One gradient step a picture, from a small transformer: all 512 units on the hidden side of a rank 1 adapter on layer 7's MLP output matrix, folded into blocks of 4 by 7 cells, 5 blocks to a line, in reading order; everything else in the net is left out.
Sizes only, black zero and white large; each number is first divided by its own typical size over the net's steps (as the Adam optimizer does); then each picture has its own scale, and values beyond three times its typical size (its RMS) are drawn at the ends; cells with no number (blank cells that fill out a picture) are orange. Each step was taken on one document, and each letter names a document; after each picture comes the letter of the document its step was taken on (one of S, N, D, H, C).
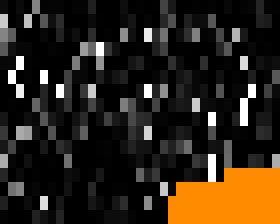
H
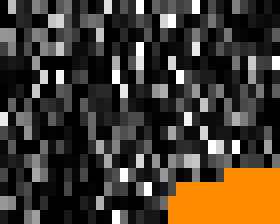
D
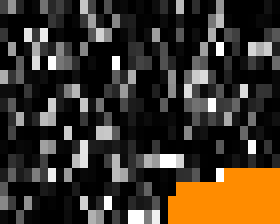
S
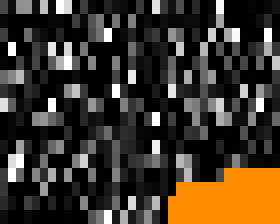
S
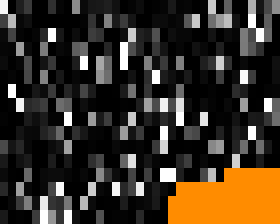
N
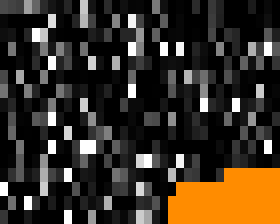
S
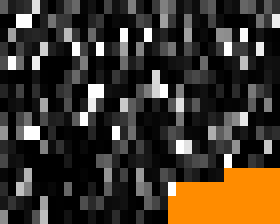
D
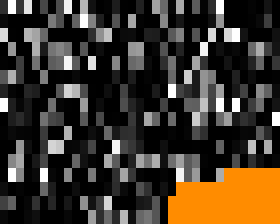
S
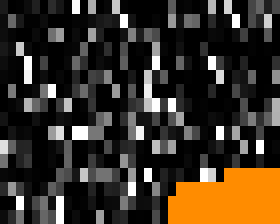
N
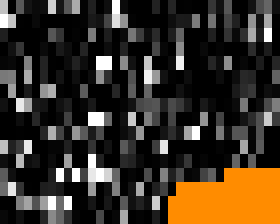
N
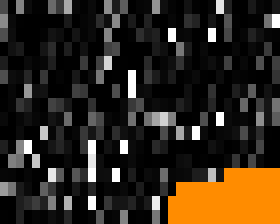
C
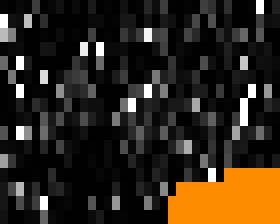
H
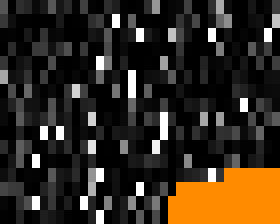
C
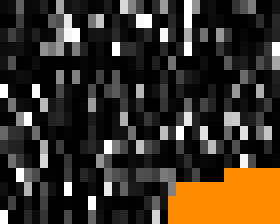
D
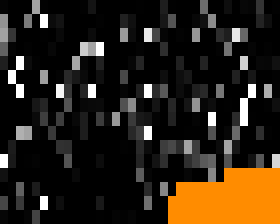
H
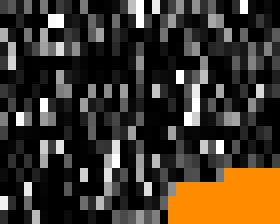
D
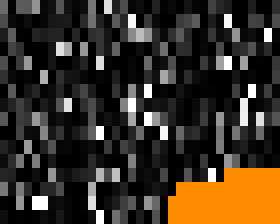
C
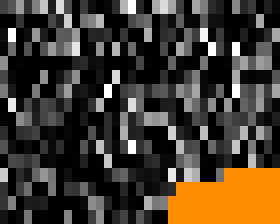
D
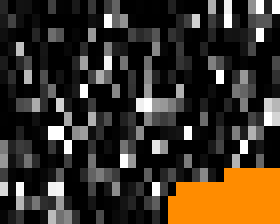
N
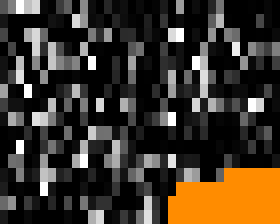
S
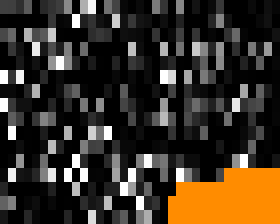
S
